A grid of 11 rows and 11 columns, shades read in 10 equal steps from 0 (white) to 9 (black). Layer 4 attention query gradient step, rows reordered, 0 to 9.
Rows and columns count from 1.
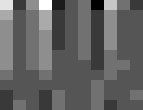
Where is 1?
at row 1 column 1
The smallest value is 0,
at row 1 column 4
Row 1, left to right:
1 7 4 0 8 6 5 9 2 5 7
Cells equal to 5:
26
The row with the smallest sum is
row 1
